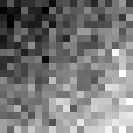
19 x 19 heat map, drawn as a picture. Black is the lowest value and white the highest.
On average the colour sits 50% of the way up the scale. The field climbs toward the bottom right. The ninth with the lowest average is the top left. The bottom right is the ninth with the highest average. The halves do not mirror each other. The texture is fine-grained noise.
